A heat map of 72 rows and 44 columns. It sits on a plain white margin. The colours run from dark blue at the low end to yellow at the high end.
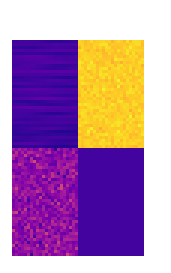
The table splits into 2 rows of 2 panels. Panel 1,1: very low, streaked across, faint in contrast. Panel 1,2: very high, fine-grained, faint in contrast. Panel 2,1: low, fine-grained. Panel 2,2: very low, flat.
